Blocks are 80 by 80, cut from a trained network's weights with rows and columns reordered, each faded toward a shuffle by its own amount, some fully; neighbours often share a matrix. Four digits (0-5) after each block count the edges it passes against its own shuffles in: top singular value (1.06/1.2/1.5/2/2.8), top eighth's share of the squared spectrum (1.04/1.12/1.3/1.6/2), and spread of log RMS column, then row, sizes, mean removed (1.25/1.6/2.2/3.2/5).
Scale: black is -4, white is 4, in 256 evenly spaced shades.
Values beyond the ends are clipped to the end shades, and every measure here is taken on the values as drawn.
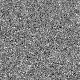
1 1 0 0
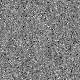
0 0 0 0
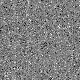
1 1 0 0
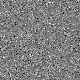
0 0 0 0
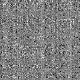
3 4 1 3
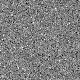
0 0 0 0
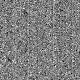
2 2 0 1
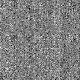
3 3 1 2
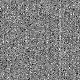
2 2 0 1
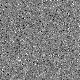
0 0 0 0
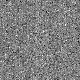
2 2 0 1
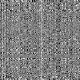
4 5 2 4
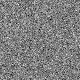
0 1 0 0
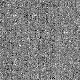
2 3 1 2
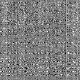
3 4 1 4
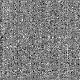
2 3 0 2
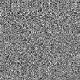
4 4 2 2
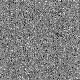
1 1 0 0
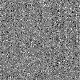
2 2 0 1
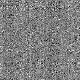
2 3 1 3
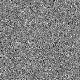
3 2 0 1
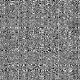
3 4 1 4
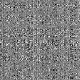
3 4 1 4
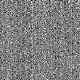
2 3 1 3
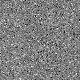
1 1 0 0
